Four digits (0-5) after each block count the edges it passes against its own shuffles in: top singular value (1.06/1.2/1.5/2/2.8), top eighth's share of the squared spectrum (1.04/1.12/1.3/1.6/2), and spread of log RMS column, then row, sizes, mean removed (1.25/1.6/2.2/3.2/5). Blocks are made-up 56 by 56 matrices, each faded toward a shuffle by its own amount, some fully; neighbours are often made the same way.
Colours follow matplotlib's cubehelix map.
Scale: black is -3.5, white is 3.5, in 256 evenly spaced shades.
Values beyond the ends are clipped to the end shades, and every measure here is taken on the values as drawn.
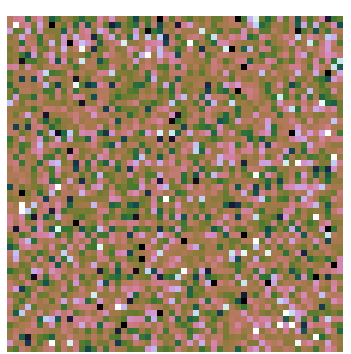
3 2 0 0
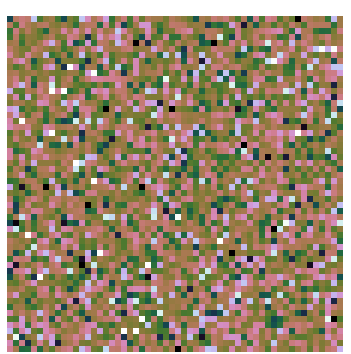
0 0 0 0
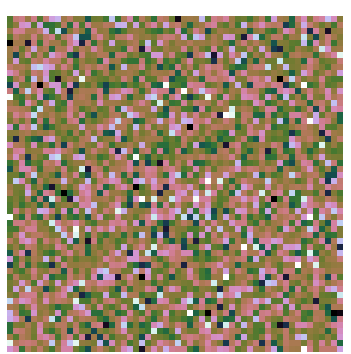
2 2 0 0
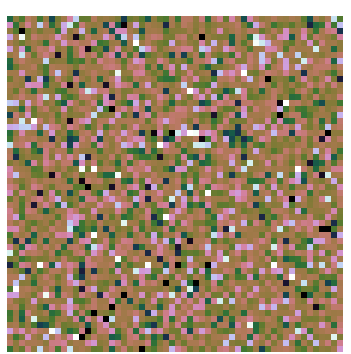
1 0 0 0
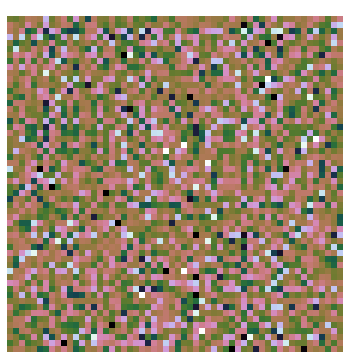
3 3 1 1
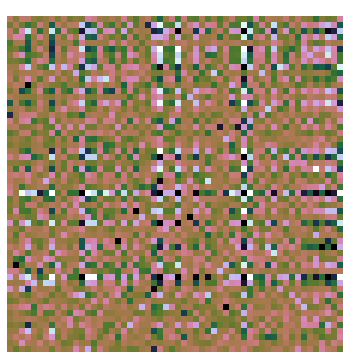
5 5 3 3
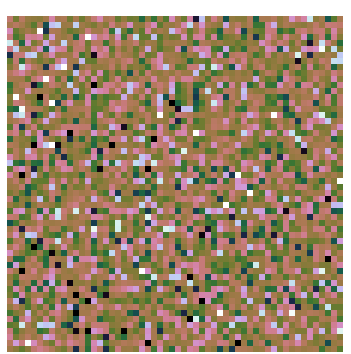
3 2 0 0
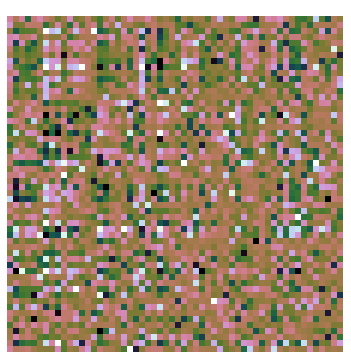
4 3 2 2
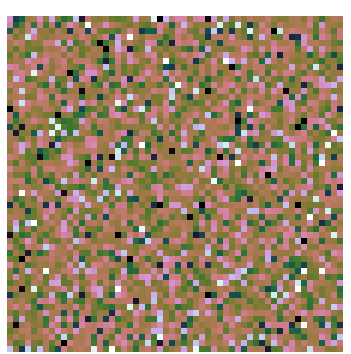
0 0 0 0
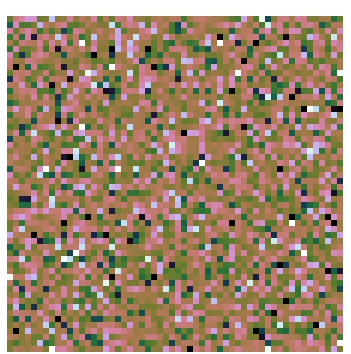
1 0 0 0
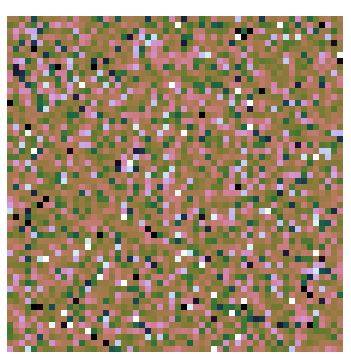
1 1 0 0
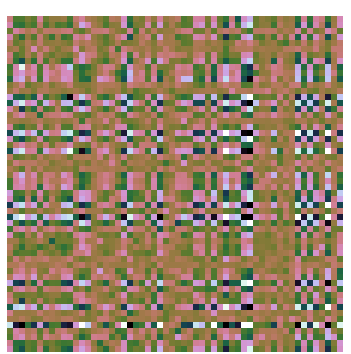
5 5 4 4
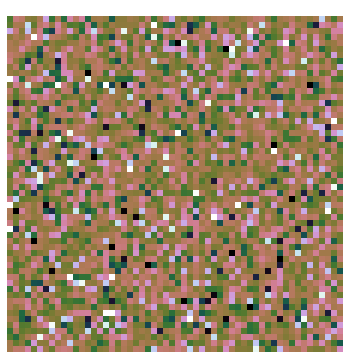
0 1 0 0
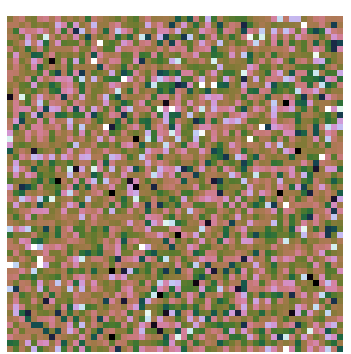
3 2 0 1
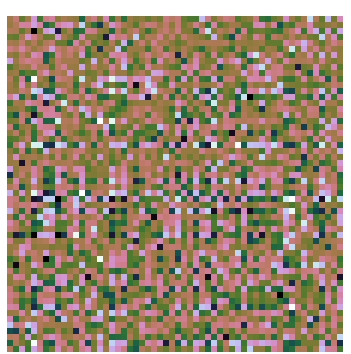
4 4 2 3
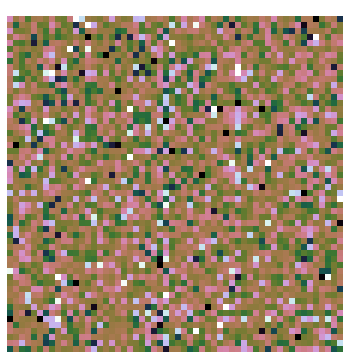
3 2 1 0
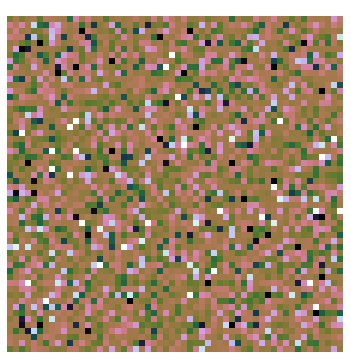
0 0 0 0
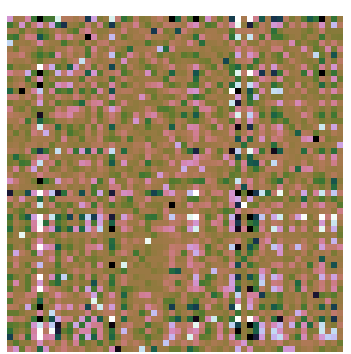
5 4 3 3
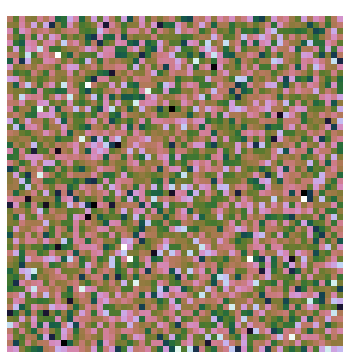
0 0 0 1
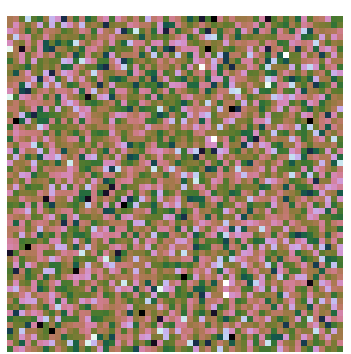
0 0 0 0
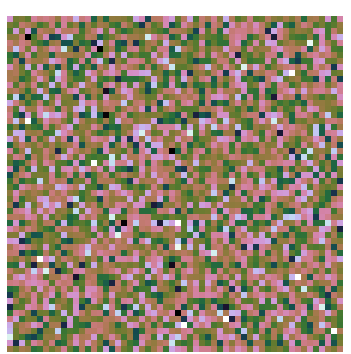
0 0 0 0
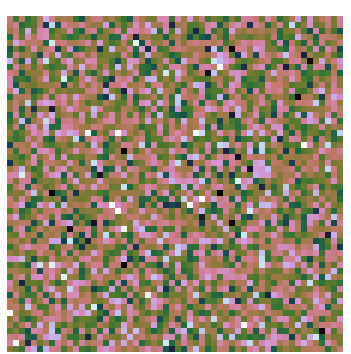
0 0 0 0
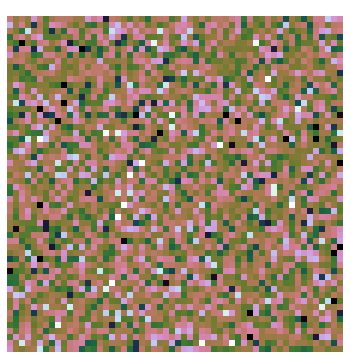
0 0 0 1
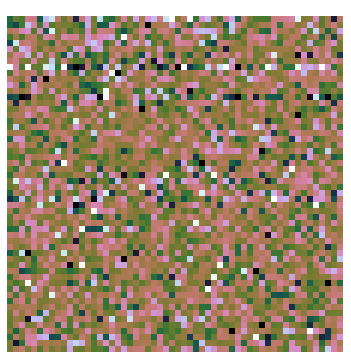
2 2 0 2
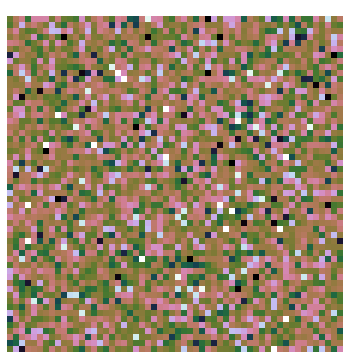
0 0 0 0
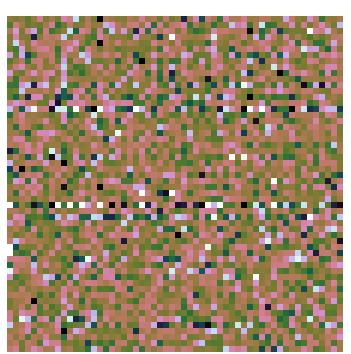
2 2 0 2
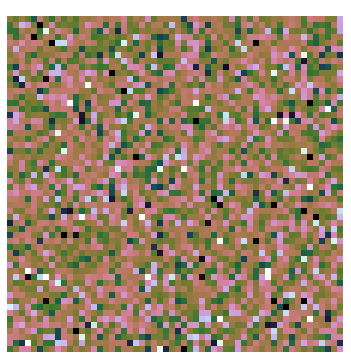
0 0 0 1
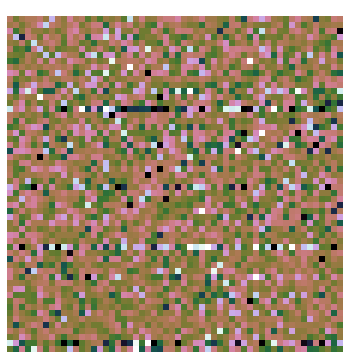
2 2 0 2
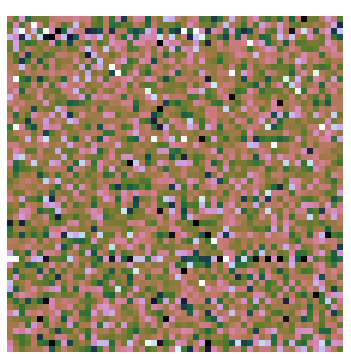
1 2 0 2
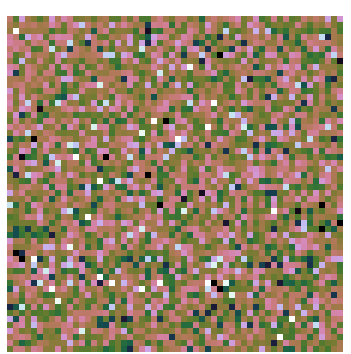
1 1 0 1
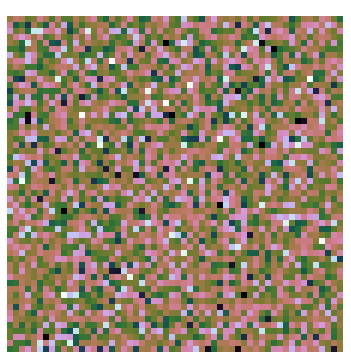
0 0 0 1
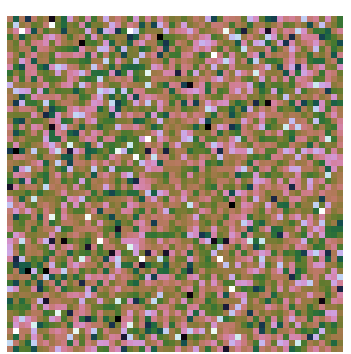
2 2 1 0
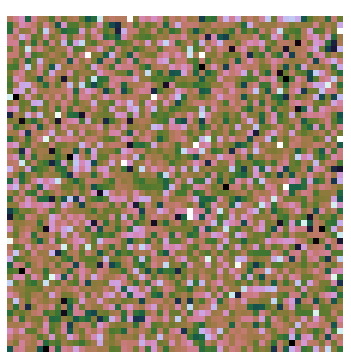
1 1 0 0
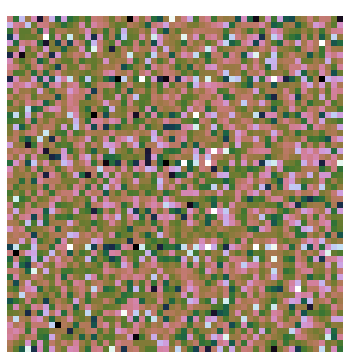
4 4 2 2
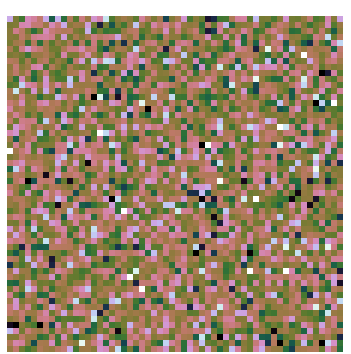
0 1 0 0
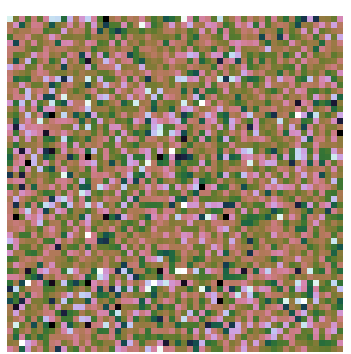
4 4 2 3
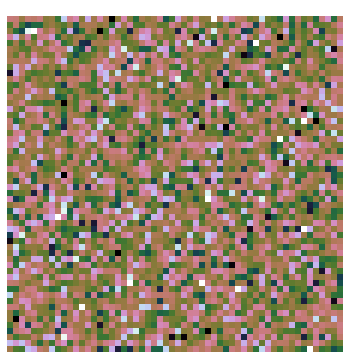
1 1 0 0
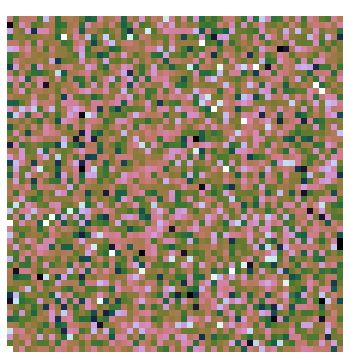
2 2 0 0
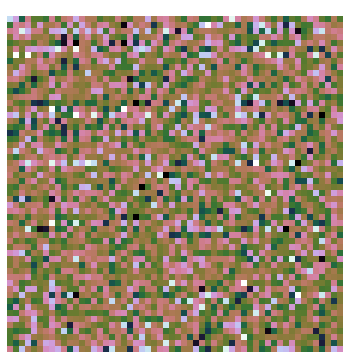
3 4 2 2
